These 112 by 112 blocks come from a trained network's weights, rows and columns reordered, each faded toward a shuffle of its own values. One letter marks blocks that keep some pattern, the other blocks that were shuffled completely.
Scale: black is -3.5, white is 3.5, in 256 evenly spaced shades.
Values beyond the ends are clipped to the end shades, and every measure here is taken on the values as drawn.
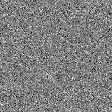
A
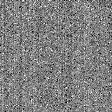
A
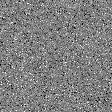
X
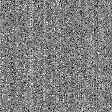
A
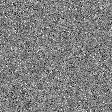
X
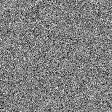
X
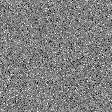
X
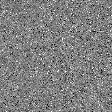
A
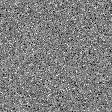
X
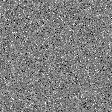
X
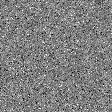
X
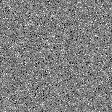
X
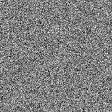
A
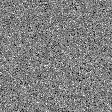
X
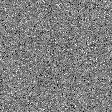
X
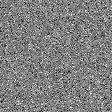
X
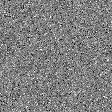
X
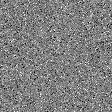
X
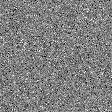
X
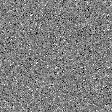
A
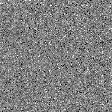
A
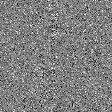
A
